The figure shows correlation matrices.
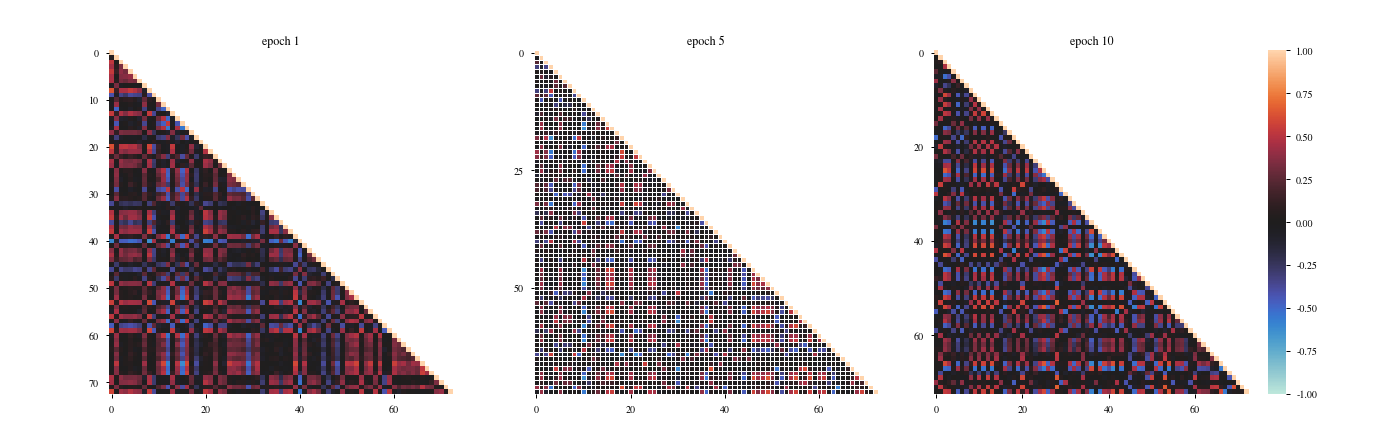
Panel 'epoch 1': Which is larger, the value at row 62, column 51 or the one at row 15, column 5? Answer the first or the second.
the first
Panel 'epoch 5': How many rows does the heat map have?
73
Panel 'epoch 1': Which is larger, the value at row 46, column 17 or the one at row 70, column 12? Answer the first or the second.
the second
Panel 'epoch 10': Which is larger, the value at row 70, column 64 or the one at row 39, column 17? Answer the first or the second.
the second
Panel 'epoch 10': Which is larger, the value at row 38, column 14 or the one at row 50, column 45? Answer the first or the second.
the first
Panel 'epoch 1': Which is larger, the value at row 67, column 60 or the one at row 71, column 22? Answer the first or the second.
the first
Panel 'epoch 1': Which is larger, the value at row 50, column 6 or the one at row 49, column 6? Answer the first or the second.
the second
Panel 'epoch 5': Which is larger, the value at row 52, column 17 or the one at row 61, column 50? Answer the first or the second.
the second
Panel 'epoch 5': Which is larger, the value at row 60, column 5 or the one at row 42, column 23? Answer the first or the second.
the first
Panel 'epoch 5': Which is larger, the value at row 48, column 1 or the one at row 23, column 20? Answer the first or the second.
the first
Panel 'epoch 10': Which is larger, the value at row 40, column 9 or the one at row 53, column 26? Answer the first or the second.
the first
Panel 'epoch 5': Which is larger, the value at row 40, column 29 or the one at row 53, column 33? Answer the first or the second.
the second
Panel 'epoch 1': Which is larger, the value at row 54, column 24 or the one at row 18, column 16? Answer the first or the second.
the first
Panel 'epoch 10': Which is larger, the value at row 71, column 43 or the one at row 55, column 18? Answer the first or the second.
the second
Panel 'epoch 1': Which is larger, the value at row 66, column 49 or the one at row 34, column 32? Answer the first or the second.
the first
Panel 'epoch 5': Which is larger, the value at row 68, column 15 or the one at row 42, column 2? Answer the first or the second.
the first
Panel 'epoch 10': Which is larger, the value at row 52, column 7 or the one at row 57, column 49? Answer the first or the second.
the second
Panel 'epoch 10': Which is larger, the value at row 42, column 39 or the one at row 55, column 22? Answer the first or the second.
the first
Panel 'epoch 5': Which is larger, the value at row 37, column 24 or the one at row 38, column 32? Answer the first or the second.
the second
